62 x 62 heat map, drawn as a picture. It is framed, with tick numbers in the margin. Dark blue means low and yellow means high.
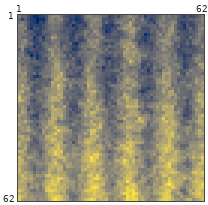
The ninth with the highest average is the bottom middle. There is an overall slope up to the bottom. Stripes running up and down repeat 5 times from left to right. The top left is the ninth with the lowest average.
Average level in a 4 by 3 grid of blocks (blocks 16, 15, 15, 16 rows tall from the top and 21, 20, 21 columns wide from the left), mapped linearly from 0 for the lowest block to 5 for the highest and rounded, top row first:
011 | 222 | 343 | 454
